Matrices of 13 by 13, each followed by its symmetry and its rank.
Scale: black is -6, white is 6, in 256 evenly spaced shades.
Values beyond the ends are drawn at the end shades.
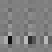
neither, rank one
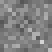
symmetric, full rank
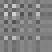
symmetric, rank one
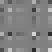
symmetric, rank one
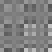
symmetric, rank one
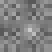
symmetric, rank two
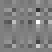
neither, rank one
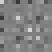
symmetric, rank two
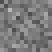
symmetric, full rank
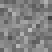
neither, full rank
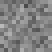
neither, full rank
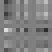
neither, rank one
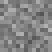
neither, full rank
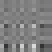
neither, rank one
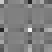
symmetric, rank one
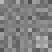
symmetric, rank two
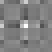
symmetric, rank one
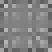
symmetric, rank two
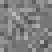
symmetric, full rank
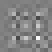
symmetric, rank two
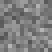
neither, full rank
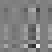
neither, rank one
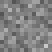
symmetric, full rank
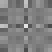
symmetric, rank one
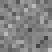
symmetric, full rank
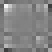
symmetric, rank two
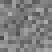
neither, full rank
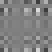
neither, rank one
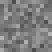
neither, full rank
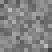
symmetric, full rank
